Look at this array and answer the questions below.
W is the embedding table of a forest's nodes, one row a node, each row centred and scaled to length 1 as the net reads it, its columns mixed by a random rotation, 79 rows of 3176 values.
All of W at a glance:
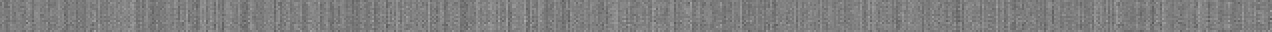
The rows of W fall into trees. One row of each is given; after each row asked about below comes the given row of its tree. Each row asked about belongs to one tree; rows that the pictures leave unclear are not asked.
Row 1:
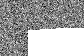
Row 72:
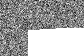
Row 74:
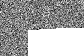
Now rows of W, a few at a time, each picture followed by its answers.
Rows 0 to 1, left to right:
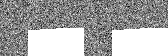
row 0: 1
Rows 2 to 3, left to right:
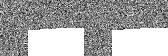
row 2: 74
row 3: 74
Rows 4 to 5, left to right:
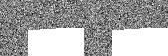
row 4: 74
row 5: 1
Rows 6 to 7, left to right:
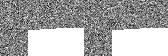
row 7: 72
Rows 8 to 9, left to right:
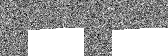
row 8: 1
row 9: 72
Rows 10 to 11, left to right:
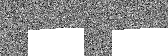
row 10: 1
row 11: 74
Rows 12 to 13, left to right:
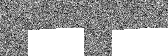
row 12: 72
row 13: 1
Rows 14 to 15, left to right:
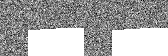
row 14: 72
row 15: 74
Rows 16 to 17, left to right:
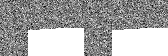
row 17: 1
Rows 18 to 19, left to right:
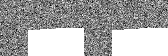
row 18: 74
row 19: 1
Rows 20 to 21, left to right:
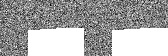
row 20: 74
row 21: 74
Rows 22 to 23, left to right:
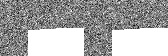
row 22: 1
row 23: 72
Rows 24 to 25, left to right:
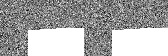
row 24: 74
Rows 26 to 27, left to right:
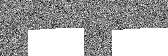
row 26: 74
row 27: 74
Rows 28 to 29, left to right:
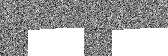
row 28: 1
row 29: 1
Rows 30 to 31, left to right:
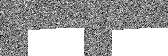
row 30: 74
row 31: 1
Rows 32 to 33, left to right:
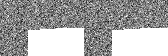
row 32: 1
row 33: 1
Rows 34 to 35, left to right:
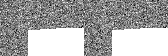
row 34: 74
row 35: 74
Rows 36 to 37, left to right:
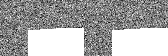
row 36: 74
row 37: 74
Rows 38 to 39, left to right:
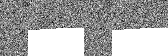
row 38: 1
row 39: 1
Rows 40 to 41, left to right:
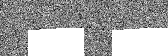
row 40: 74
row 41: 1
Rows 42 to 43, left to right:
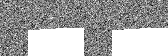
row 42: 1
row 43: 1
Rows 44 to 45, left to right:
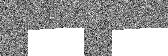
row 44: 1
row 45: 1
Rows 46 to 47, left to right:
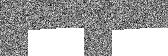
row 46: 74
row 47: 1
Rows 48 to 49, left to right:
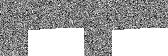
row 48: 74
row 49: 74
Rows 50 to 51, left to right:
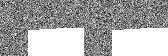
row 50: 1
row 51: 1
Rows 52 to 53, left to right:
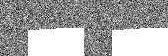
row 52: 1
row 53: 1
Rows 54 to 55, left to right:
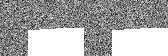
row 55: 74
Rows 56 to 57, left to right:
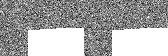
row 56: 74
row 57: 1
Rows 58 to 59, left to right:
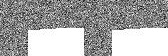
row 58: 74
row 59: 74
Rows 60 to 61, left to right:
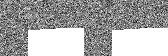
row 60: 72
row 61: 1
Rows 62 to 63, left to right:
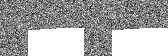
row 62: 74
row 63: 72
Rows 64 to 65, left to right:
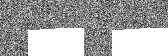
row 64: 72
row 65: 1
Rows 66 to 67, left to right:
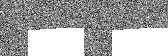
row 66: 74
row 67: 1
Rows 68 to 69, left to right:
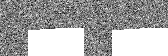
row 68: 72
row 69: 1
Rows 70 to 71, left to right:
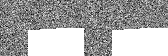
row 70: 74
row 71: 1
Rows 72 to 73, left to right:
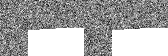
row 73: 72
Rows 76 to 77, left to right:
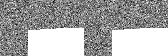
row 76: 1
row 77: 74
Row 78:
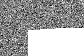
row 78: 74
